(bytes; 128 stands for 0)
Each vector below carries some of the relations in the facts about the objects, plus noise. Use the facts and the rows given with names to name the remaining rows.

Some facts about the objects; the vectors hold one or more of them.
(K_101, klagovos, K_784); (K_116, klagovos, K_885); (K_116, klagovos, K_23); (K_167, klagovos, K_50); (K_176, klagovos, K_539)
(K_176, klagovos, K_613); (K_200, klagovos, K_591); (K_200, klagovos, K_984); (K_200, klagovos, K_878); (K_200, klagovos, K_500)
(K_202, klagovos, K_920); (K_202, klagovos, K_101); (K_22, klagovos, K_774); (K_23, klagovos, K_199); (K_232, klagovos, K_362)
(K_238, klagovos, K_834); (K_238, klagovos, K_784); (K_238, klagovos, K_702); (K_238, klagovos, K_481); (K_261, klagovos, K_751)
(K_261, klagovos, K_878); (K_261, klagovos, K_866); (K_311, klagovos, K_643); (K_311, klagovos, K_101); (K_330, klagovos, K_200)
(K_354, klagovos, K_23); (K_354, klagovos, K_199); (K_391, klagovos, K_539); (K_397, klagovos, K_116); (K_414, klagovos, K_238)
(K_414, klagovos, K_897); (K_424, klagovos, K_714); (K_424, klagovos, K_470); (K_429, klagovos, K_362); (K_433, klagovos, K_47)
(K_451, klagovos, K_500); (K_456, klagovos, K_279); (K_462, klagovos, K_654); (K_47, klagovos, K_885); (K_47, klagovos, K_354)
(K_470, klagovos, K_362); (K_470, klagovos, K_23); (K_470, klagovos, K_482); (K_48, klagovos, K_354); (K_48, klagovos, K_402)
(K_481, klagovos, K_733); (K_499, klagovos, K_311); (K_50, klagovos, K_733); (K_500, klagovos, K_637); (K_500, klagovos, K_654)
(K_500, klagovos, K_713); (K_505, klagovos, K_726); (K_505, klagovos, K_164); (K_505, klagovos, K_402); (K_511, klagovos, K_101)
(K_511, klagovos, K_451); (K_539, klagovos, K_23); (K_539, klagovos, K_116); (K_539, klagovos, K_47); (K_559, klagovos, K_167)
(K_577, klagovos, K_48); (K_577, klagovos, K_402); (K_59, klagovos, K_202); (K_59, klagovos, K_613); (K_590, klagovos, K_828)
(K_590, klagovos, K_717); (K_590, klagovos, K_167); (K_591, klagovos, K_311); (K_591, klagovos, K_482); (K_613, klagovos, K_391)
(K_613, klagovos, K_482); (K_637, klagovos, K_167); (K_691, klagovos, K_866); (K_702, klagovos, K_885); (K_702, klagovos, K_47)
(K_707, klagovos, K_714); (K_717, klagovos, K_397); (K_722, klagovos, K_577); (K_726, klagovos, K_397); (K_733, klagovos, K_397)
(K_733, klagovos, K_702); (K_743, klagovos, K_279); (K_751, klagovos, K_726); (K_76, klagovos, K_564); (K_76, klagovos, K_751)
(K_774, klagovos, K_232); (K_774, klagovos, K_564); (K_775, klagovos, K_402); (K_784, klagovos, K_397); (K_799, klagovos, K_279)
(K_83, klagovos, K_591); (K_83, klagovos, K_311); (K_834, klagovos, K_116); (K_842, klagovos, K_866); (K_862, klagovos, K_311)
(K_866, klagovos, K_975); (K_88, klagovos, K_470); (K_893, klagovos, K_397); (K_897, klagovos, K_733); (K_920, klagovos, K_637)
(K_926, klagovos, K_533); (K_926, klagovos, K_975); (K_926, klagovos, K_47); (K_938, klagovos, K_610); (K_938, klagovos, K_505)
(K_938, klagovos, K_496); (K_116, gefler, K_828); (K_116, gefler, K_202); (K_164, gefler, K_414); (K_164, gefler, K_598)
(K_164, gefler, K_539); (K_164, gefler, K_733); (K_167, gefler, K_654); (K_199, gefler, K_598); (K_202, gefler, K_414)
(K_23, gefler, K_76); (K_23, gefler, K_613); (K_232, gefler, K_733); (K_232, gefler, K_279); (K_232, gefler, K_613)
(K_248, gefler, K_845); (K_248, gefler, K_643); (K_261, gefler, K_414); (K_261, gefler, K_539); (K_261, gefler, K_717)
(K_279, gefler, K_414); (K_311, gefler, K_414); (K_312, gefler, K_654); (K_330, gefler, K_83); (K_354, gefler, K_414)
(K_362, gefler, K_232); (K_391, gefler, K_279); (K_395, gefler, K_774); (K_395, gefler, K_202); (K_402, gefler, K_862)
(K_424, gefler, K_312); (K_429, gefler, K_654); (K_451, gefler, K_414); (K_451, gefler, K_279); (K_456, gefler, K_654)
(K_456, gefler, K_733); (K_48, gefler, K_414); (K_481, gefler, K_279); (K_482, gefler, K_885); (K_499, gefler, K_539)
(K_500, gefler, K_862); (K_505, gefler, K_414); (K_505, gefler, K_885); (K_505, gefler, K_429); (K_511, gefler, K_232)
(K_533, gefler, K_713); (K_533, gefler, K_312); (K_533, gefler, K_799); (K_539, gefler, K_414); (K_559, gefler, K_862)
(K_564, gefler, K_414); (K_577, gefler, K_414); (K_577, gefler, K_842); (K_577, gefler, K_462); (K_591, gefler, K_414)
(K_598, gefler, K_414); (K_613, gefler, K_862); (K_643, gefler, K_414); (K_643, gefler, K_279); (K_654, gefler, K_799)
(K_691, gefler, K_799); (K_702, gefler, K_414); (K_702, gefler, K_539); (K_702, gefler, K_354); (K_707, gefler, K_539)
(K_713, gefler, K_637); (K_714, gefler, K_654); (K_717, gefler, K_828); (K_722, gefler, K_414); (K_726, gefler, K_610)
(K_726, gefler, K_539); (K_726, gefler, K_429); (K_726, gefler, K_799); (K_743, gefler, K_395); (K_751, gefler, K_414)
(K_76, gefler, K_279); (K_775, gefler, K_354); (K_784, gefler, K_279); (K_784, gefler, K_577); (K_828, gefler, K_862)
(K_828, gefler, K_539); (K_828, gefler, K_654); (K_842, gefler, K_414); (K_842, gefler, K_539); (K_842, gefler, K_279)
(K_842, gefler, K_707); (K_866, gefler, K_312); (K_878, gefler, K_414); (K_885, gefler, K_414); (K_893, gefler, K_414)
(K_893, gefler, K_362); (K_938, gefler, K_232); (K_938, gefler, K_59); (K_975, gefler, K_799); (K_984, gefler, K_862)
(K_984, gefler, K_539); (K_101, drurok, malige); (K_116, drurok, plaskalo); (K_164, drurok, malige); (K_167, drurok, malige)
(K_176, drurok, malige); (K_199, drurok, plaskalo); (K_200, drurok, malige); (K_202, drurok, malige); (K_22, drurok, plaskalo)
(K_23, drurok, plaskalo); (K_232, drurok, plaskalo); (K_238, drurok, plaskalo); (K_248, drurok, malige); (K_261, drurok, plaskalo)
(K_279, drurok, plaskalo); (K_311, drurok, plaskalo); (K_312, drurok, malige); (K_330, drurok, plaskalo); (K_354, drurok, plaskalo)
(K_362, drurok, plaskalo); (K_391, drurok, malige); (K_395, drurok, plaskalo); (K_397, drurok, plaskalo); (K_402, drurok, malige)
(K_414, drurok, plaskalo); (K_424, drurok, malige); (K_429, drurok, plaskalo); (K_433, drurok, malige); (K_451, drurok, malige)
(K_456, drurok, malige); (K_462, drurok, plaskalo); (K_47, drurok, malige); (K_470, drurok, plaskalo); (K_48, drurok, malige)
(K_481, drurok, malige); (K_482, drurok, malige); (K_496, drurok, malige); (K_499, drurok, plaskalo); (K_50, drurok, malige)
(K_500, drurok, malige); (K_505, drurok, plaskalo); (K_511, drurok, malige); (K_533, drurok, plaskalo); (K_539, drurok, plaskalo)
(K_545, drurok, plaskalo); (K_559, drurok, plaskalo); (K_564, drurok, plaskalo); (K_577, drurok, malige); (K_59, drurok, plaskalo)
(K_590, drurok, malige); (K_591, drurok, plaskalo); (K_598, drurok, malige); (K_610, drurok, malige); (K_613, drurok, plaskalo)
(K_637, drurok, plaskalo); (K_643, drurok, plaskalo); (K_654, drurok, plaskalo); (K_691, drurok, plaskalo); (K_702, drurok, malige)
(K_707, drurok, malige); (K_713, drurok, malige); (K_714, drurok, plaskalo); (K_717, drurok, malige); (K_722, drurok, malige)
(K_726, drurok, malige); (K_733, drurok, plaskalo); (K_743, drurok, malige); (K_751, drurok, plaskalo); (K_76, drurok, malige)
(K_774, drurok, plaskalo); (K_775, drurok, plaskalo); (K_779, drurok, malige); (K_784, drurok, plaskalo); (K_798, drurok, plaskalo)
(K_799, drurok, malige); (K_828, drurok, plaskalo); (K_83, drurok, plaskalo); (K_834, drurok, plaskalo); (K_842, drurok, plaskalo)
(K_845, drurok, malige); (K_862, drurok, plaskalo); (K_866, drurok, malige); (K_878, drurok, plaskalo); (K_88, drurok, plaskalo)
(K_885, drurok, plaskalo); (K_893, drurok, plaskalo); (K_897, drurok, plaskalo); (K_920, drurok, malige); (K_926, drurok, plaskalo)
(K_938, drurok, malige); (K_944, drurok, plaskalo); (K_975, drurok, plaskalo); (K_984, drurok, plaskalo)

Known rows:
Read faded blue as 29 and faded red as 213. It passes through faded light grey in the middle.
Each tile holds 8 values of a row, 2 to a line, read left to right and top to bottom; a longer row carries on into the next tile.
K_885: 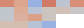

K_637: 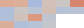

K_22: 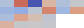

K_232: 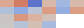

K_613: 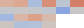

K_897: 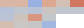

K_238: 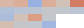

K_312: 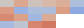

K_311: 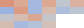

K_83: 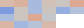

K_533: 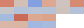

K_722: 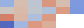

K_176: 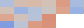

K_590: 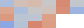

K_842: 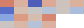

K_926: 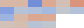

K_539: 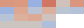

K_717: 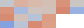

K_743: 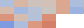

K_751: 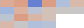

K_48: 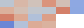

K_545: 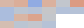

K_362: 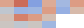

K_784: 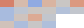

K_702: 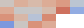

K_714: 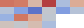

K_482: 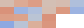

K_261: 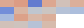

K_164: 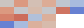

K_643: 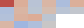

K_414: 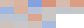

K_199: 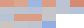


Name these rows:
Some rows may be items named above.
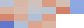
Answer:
K_48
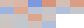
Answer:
K_893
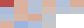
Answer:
K_643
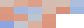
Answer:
K_482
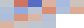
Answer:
K_774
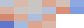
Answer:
K_577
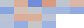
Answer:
K_775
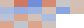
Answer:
K_429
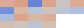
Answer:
K_261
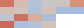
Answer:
K_654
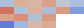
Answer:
K_402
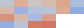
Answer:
K_456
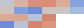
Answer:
K_424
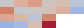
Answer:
K_500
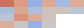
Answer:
K_878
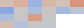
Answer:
K_59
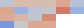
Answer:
K_47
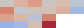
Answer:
K_500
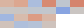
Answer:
K_613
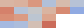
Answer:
K_713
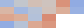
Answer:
K_799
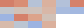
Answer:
K_984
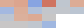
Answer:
K_354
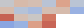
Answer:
K_511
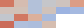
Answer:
K_654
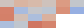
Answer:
K_167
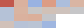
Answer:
K_279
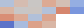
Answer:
K_577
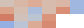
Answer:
K_202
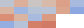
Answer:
K_456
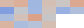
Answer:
K_83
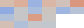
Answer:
K_59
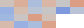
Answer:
K_862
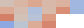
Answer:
K_202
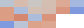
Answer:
K_726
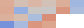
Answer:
K_391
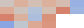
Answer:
K_598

